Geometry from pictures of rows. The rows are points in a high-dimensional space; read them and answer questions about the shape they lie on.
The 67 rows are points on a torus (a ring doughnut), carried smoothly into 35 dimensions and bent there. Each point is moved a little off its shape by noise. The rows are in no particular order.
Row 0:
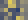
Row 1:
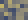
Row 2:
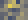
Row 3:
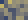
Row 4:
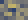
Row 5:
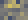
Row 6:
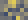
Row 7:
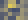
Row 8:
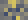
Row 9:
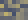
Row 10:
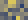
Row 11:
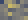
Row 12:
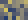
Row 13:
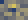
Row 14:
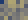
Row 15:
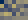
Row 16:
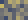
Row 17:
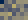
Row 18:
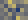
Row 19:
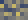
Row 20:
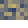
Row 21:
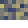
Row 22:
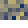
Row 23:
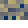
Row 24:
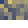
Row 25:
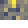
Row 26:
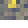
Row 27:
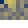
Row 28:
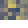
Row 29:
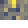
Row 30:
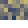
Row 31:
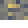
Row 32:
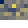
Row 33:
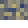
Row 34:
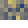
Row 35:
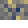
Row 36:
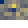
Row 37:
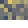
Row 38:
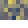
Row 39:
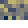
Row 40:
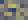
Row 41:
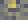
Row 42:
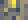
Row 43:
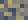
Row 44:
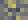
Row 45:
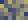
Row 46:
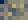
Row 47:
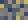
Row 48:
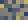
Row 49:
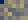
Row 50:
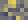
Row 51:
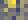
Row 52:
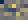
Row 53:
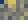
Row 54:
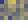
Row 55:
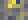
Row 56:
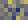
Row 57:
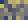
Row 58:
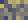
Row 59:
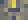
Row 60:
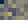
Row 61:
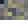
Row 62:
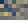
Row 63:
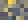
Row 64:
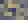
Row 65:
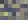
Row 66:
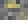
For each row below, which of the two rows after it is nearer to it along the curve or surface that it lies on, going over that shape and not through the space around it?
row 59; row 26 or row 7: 26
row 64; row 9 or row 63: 9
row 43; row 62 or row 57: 57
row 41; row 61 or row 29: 29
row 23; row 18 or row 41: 18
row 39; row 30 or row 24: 24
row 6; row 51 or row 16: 51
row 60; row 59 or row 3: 3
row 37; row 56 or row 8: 56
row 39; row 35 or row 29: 35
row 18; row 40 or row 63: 63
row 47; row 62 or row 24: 24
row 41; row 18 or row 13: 18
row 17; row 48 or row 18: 48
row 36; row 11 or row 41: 11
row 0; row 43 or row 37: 37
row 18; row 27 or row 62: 27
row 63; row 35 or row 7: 35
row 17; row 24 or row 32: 32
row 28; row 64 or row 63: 63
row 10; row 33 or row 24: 24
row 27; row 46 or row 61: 46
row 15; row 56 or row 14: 14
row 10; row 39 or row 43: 39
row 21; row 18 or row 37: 37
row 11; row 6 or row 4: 4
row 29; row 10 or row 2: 10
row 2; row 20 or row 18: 18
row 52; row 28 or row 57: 57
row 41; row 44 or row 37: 44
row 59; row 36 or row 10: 10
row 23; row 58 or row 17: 58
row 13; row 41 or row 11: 11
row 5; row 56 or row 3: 56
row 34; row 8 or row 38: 8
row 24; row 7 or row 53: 7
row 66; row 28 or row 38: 28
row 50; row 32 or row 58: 58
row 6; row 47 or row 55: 55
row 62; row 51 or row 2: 2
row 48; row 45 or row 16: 45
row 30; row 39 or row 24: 24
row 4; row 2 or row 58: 58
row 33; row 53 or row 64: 64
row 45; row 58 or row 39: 58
